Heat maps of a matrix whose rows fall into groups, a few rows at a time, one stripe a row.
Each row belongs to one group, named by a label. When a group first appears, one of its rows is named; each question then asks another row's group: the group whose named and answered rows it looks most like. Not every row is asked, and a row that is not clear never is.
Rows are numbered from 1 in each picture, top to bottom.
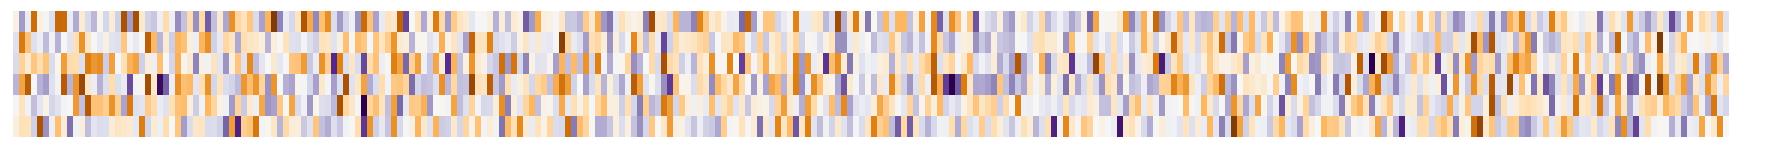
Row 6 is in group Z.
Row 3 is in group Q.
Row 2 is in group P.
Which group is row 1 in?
Q
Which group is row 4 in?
P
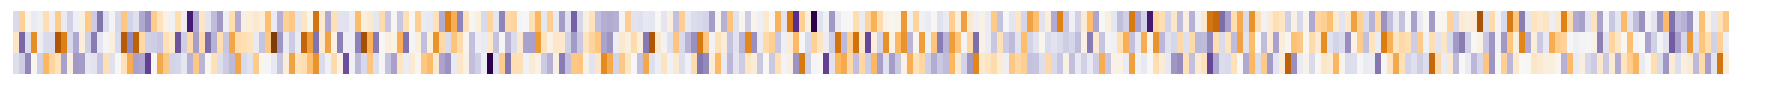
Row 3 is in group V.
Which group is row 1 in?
Z
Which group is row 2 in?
Q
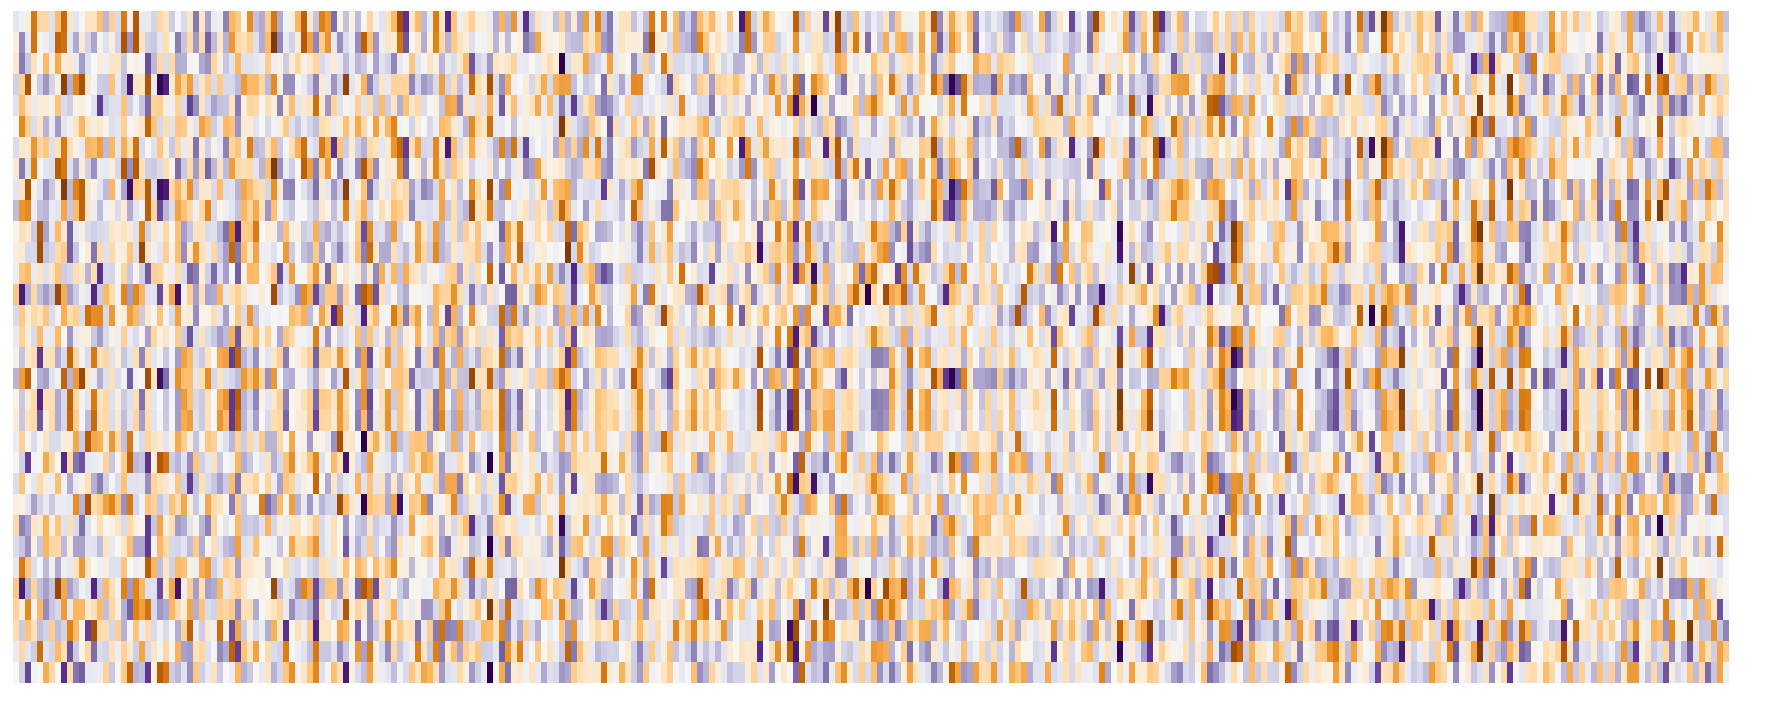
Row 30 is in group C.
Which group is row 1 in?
Q
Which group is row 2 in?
Q
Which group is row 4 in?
P
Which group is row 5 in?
Z
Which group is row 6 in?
P
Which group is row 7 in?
Q
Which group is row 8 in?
Q
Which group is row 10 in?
P
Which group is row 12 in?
Z
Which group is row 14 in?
Q
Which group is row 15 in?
Q
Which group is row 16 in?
Z
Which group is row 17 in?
C
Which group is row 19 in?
C
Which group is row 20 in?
C
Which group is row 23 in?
Z
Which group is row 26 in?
V
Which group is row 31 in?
Z
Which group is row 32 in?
V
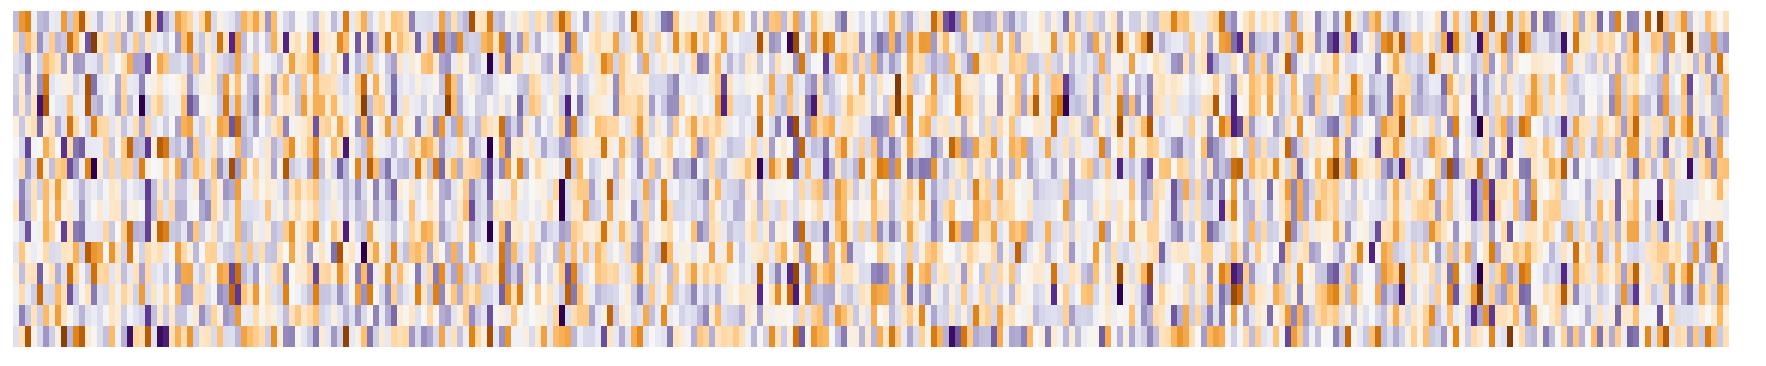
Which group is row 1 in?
P
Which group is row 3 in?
V
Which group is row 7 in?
V
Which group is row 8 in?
Z
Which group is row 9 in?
V
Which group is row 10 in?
V
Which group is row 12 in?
Q
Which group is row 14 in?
Z
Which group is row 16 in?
P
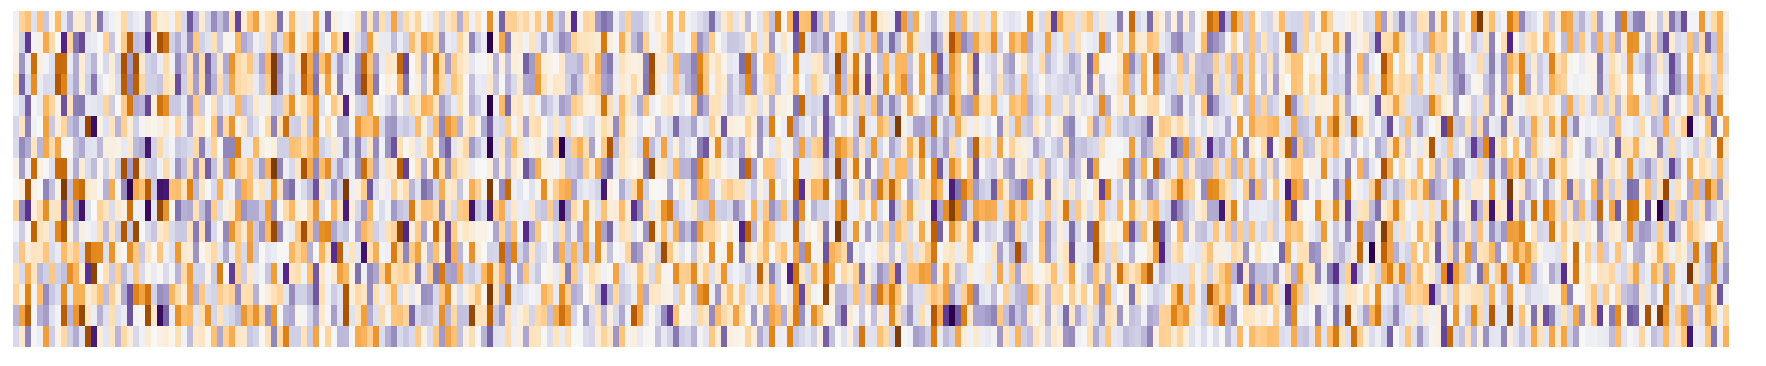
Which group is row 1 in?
Z
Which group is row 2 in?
V
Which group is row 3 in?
Q
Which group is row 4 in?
Q
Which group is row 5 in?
V
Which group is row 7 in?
V
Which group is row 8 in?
Q
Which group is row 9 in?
P
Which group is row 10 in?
V
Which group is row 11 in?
Q
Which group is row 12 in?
Q
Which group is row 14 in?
P
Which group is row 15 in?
P
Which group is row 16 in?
Z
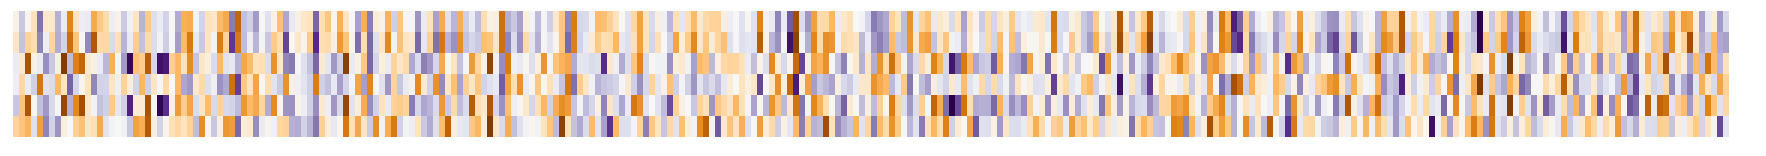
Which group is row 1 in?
C
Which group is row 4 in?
Z
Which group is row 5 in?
P
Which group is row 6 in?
P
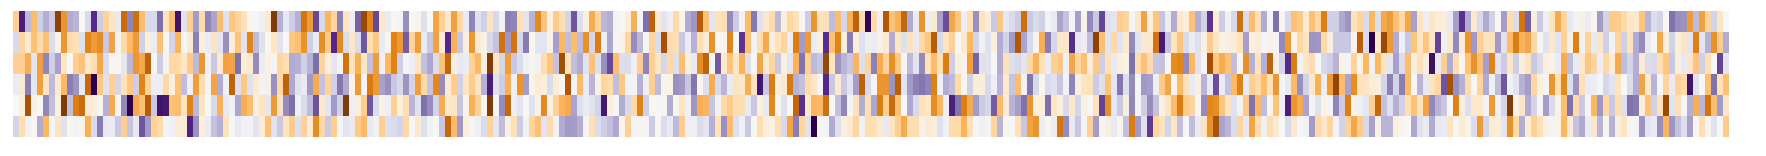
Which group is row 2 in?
Q
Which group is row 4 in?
Z
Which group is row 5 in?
P
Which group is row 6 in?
Z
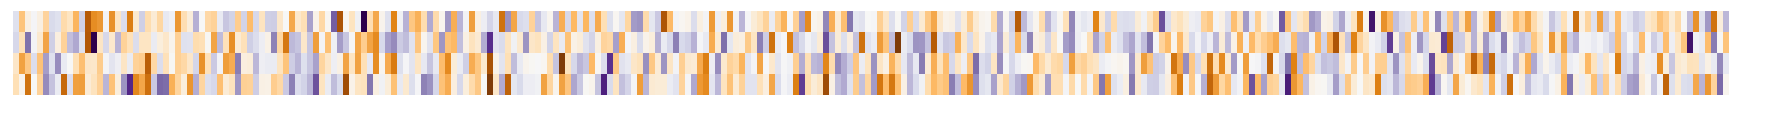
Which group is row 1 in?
Q
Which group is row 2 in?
Z
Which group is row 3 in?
P
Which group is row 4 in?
P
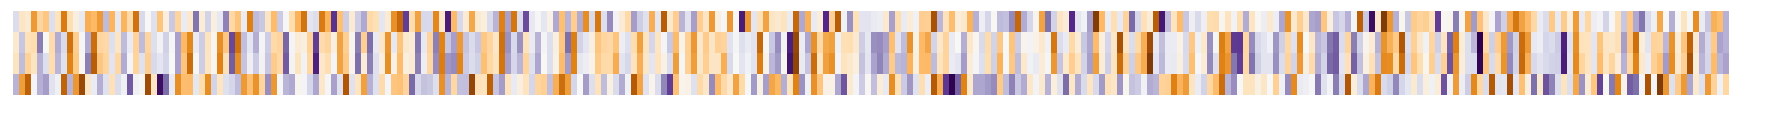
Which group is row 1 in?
Q
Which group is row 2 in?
C
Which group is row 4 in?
P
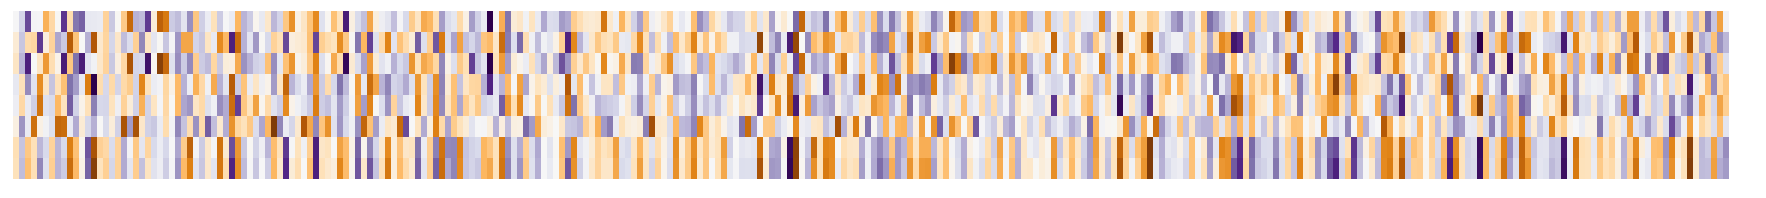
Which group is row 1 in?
V
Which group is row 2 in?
C
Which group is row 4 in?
Z
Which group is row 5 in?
Z
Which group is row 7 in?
C
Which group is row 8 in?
C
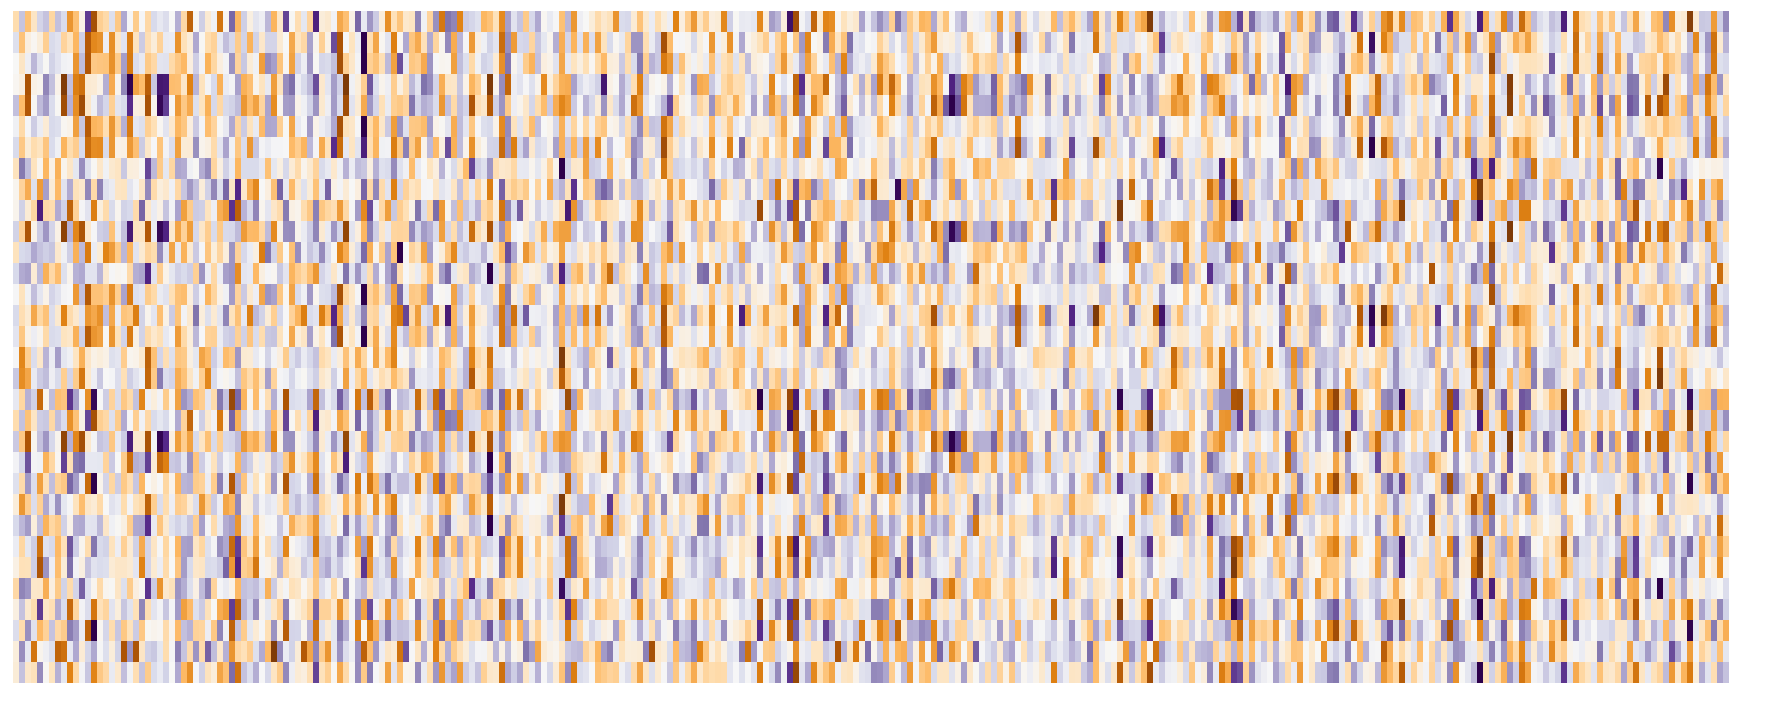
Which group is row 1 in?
C
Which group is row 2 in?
Q
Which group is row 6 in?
Q
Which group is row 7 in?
Q
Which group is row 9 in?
Z
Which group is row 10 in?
C
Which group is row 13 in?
V
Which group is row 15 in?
Q
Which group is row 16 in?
Q
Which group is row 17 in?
P
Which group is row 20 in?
C
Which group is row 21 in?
P
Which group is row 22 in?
V
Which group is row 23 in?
Z
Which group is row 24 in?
P
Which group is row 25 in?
V
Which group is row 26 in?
Z
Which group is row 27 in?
Z
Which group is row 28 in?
V
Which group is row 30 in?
Z
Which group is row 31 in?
Q
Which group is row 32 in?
C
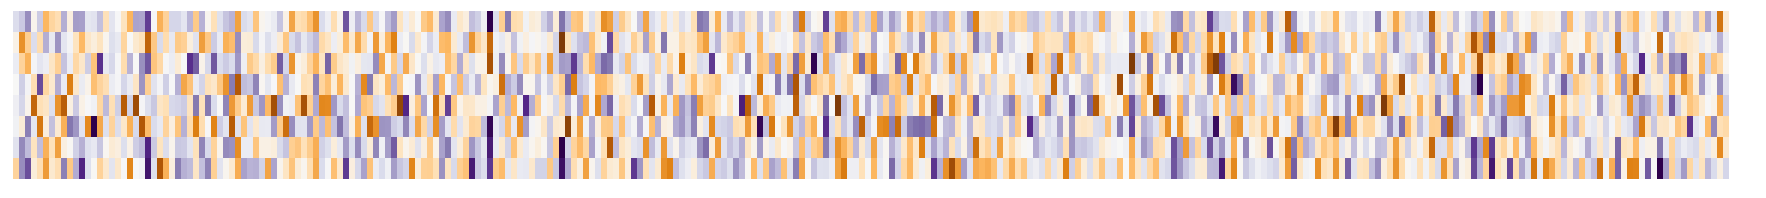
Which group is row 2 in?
P
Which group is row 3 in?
Z
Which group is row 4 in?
C
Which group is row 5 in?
Q
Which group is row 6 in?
Z
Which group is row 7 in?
V
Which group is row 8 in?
V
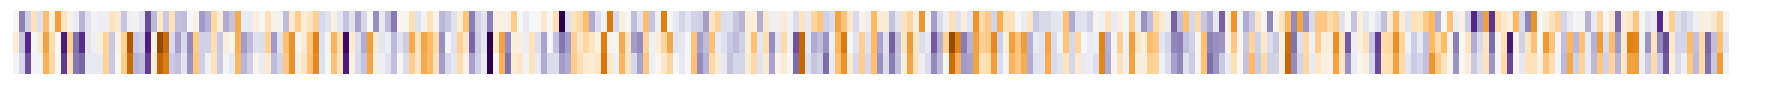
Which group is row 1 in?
V
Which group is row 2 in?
V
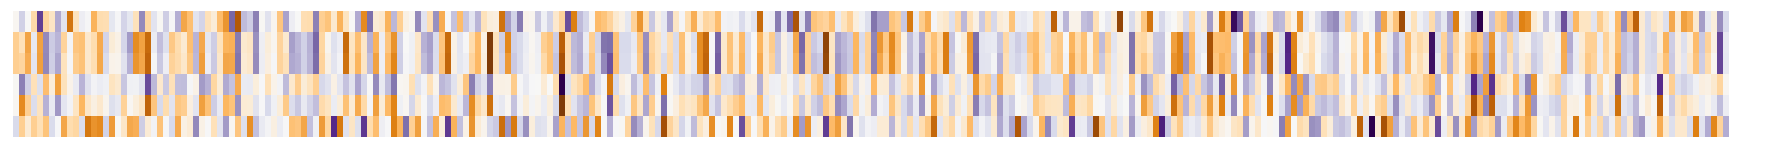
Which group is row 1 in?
C
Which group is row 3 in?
P
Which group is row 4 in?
V
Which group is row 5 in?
P
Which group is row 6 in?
Q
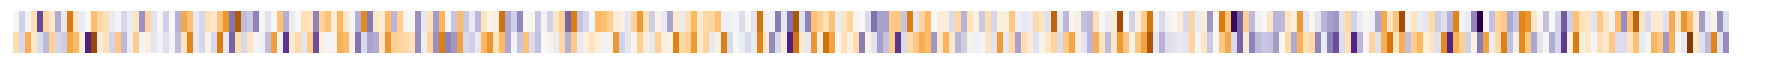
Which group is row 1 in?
C
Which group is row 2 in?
C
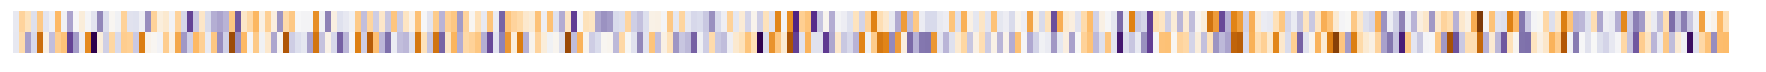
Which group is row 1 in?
Z
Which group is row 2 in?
Z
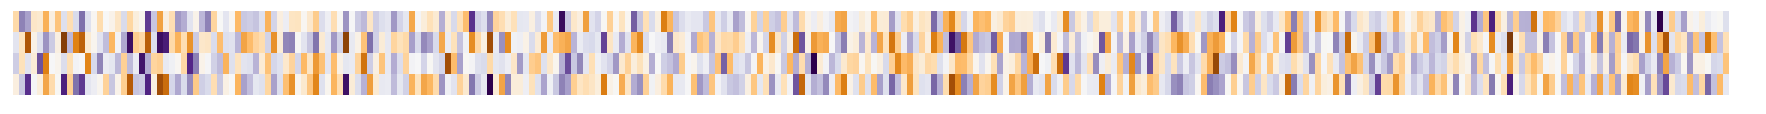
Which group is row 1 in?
V
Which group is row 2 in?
P
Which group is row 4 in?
V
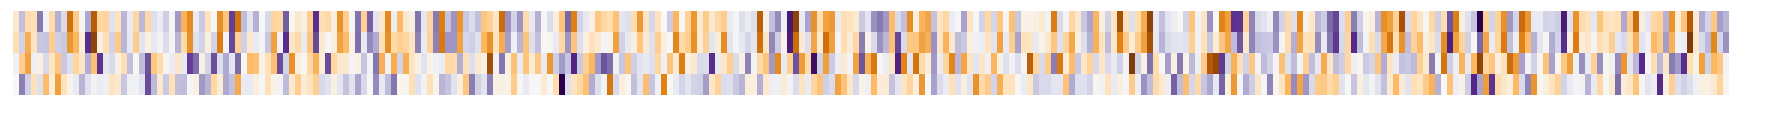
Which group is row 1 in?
C
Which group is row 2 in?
C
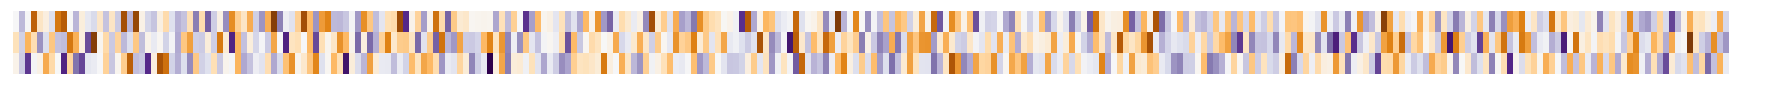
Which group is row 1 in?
Q
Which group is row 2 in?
C
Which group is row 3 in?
V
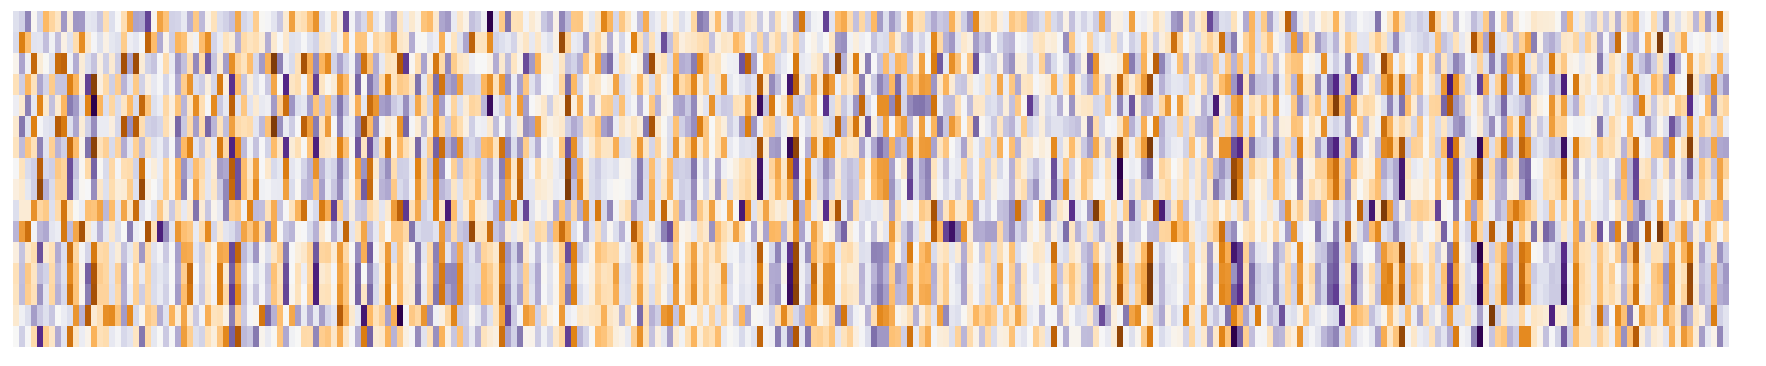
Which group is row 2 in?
P
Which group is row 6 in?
Q
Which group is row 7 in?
C
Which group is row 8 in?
Z
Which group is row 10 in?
Q
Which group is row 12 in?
C
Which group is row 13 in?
C
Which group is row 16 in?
C
